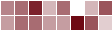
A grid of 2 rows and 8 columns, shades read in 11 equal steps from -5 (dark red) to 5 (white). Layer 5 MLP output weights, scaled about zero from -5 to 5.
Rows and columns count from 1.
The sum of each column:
1 -2 -5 3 0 0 0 1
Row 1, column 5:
-1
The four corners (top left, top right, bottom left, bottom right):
0 -2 1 3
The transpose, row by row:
0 1 / -1 -1 / -4 -1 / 2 1 / -1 1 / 5 -5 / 2 -2 / -2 3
